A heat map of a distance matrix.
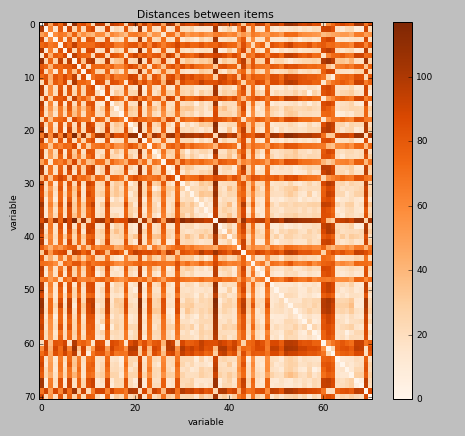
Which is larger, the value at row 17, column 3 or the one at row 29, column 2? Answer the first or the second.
the second
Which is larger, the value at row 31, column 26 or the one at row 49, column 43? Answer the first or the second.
the second
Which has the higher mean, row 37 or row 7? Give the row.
37
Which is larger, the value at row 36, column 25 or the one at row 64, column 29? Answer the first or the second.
the second
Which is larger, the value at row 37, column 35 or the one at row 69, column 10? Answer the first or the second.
the first
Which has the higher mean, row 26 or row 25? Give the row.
26
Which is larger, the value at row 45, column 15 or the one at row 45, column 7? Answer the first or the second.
the second
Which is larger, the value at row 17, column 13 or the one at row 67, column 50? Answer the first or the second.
the first
